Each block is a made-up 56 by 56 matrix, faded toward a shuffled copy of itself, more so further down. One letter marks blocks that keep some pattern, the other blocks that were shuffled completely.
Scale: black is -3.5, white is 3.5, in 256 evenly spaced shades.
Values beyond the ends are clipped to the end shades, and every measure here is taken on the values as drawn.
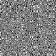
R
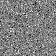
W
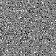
R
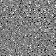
R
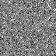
W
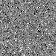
W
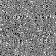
R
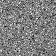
W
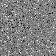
W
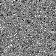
W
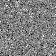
W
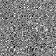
R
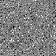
R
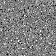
W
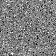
W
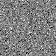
W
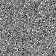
W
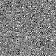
R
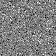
W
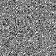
R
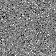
W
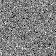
W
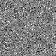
R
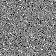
W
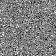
W
